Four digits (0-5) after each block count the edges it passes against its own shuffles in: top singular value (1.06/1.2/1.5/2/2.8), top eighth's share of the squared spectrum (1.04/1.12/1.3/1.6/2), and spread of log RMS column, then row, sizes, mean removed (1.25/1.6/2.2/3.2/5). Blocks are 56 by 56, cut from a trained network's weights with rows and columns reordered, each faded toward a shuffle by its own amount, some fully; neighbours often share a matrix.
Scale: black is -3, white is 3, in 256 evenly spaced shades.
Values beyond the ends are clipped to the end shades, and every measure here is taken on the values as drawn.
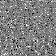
3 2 0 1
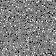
1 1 0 1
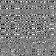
4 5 1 4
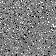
0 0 0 0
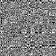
4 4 2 3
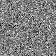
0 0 0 0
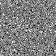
2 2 0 1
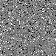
1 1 0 0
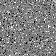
1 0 0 0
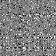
3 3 1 2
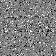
2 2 0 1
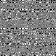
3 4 0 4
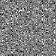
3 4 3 1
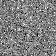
0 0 0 0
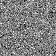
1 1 0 0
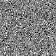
2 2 2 0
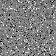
0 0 0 0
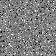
2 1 0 0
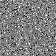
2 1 0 1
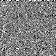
2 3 1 2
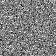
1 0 0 0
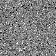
1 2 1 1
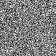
0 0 0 0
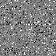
2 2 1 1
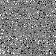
2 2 0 2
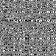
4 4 0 3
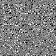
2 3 0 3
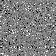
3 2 0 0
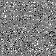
2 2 0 2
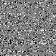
3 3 0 2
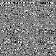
3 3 0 3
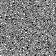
0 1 0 0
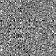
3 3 2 2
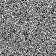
1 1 0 0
